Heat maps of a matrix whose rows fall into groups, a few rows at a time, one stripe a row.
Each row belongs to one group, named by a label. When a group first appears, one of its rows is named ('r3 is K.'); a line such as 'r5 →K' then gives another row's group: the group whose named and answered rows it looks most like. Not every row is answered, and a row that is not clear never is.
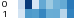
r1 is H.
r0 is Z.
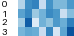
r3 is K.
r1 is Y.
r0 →K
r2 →Z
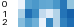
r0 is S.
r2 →K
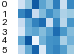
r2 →H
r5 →S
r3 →S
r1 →Y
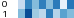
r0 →H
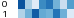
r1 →S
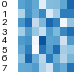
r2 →Y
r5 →Y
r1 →Z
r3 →K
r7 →Z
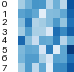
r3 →Z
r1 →K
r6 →Z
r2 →Z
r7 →Z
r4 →Y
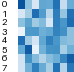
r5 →Y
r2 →Z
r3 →S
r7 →H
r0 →Y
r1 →H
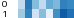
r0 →K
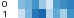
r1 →H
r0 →Z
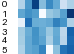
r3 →H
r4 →H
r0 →S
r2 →S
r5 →Z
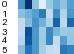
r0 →K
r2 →H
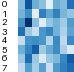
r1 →Y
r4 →H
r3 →Y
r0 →Z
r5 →S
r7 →Z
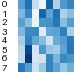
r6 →K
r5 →Z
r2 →Y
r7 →Y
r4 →Z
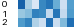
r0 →Y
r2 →K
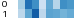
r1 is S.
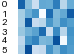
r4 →H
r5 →K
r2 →K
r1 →K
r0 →Y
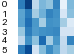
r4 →H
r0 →Y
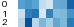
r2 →Z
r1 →K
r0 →Z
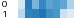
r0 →S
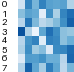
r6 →H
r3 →Y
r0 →S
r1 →K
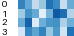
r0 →Y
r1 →S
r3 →H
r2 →Y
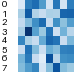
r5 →K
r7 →S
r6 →K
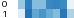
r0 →S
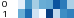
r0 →S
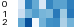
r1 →H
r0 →K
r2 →Y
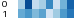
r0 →K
